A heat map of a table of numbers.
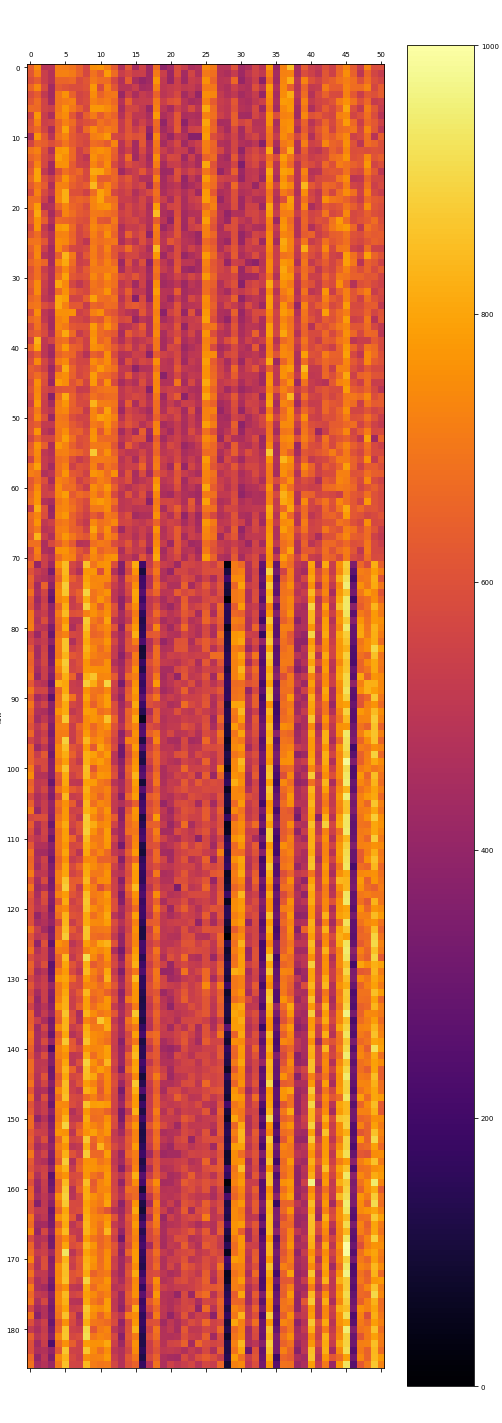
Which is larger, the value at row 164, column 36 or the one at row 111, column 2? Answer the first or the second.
the first
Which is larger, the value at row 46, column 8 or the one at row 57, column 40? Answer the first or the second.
the second
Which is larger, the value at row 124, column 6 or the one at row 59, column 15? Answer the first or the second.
the first
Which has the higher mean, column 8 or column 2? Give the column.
8
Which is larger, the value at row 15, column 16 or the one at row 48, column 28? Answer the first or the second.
the first
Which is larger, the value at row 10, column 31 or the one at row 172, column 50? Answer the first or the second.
the second
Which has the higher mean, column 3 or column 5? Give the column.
5
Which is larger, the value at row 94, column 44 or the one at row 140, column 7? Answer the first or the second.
the first
